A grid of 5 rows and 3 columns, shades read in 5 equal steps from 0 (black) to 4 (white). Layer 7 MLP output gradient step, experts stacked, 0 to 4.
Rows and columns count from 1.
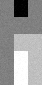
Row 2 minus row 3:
0 -1 -1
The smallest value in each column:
2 0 2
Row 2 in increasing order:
2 2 2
